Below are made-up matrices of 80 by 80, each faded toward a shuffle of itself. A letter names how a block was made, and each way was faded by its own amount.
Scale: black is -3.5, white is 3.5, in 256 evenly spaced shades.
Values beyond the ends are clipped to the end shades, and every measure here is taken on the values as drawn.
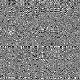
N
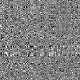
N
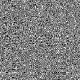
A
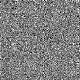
A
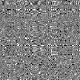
N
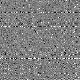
N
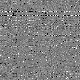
N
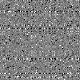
N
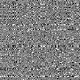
N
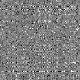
N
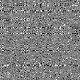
N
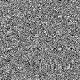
A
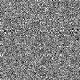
A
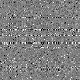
N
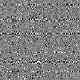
N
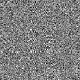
A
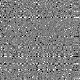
N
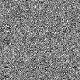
A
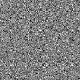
A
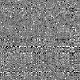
N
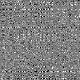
N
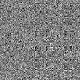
A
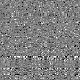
N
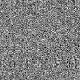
A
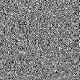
A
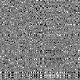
N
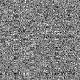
A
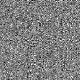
A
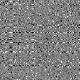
N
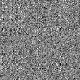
A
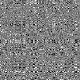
N
